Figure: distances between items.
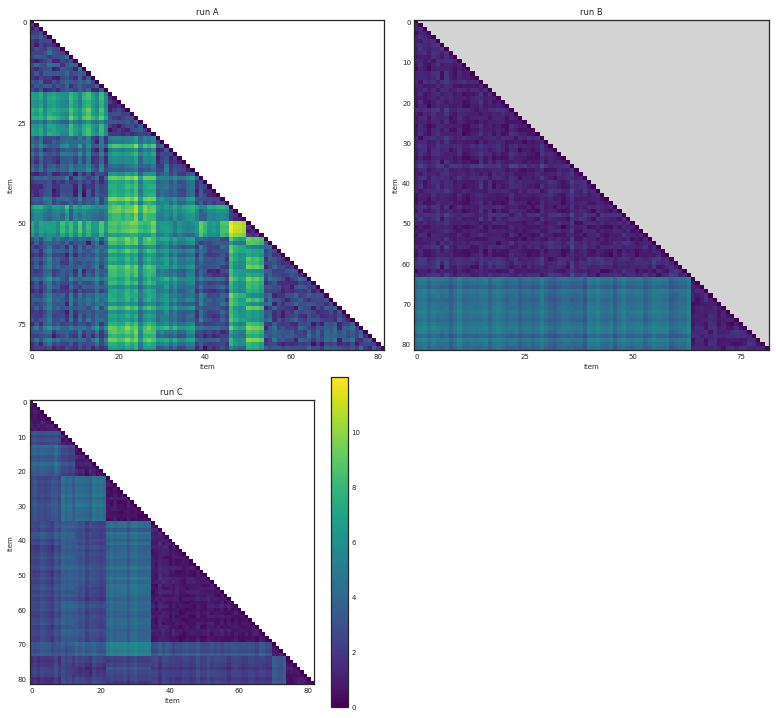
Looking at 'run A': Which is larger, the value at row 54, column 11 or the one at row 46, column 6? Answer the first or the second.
the second
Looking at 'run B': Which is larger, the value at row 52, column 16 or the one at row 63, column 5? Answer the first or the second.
the second
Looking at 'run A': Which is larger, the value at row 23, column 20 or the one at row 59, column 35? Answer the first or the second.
the second
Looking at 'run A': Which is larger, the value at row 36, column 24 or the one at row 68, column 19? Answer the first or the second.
the second
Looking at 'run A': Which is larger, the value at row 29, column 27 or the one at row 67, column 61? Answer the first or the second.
the first
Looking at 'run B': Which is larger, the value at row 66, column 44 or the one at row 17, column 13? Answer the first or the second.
the first
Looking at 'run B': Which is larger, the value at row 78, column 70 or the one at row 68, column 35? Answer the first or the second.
the second
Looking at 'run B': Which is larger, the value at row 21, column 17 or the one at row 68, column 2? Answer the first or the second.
the second
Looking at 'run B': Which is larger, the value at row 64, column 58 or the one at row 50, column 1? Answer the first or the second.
the first
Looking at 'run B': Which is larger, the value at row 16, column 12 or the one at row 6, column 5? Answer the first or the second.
the second
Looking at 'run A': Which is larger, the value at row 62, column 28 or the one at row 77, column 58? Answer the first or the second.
the first
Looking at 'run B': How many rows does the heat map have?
82
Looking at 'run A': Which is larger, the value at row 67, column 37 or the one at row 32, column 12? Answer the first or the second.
the first
